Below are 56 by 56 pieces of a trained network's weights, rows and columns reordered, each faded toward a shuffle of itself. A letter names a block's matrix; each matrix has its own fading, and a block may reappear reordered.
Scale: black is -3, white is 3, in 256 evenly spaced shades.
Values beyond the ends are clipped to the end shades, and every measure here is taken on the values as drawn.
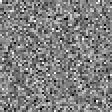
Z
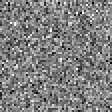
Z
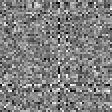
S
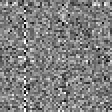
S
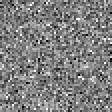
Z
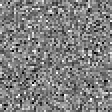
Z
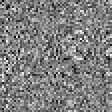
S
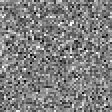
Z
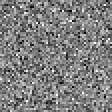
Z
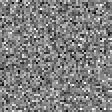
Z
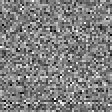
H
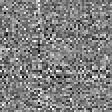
S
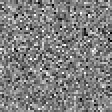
Z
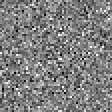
Z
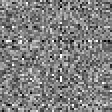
S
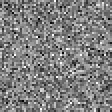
H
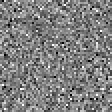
Z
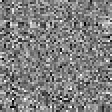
S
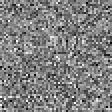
H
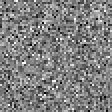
Z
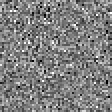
Z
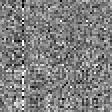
S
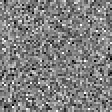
Z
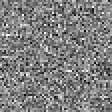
H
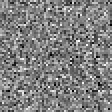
H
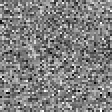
H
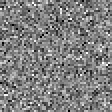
Z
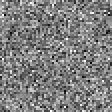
H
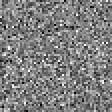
Z
